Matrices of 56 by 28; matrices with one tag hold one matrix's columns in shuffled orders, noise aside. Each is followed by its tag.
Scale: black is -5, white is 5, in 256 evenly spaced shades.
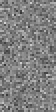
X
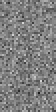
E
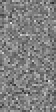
E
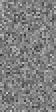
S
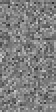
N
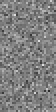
S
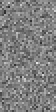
X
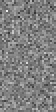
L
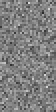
X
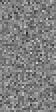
L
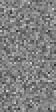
X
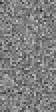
E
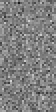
E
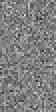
S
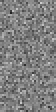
X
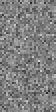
E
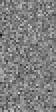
S
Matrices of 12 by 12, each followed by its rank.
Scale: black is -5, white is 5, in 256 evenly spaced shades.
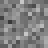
full rank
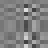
one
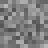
full rank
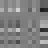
one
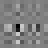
one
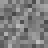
full rank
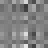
one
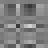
one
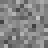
full rank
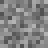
full rank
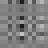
one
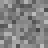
full rank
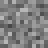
full rank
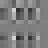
one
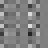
one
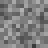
full rank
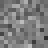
full rank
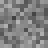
full rank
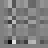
one
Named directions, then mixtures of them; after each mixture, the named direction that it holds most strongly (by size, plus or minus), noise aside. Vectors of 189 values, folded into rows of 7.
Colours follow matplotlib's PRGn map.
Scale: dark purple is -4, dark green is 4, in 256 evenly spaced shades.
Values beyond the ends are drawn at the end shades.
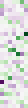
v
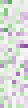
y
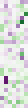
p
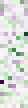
v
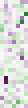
p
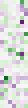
p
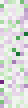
v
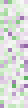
y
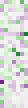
v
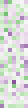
y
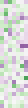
y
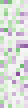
y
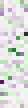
v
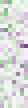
y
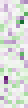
p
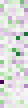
v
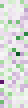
v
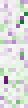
p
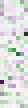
v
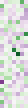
v
